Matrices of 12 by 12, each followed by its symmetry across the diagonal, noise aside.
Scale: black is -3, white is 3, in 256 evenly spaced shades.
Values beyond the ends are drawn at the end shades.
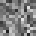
neither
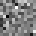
antisymmetric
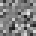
antisymmetric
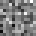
antisymmetric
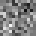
antisymmetric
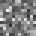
neither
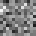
neither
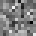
neither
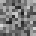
neither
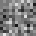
antisymmetric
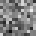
antisymmetric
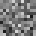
neither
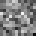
neither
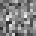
neither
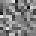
antisymmetric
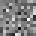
antisymmetric
